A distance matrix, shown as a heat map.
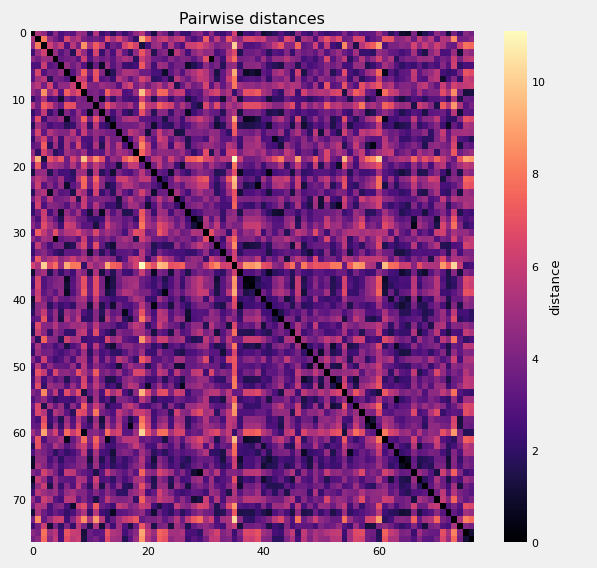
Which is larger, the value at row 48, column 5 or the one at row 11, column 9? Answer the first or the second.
the second
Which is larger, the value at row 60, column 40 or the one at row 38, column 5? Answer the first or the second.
the first
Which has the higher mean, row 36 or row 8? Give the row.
8
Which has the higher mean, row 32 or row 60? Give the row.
60
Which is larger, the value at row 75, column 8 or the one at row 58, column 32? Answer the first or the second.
the first
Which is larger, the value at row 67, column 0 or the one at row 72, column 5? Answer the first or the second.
the second
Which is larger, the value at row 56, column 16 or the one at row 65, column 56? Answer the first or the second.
the first
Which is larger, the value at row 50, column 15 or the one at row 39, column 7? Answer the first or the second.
the second
